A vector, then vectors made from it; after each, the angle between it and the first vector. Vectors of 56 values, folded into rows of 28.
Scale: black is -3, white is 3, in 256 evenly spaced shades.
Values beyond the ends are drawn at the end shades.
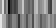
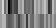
nearly parallel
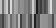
partly opposed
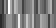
nearly opposite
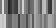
nearly parallel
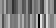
orthogonal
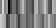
nearly parallel
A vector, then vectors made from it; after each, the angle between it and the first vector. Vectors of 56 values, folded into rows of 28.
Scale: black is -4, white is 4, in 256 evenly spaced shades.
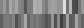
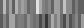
partly aligned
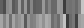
partly opposed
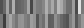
orthogonal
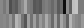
nearly opposite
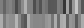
nearly opposite
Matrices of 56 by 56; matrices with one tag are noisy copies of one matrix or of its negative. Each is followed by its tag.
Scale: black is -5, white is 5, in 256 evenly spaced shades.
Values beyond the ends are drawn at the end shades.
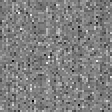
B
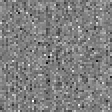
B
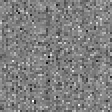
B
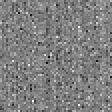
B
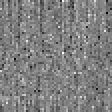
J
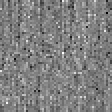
J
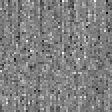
J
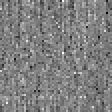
J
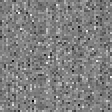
B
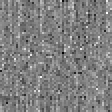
J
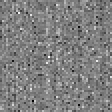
B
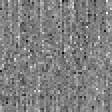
J
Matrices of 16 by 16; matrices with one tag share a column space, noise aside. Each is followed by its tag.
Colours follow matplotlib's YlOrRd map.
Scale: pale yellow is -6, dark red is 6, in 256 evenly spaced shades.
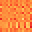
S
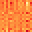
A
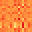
S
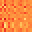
S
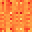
A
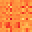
S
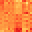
A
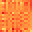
A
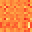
S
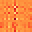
S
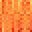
A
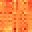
A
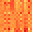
A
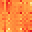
A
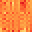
A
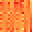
A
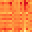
A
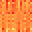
A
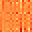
A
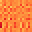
S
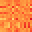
S
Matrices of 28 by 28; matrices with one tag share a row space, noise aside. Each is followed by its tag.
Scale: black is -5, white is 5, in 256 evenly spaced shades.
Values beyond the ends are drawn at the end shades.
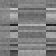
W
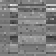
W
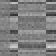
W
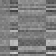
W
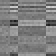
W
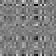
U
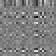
U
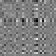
U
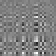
U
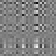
U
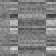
W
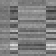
W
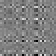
U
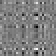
U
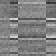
W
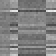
W
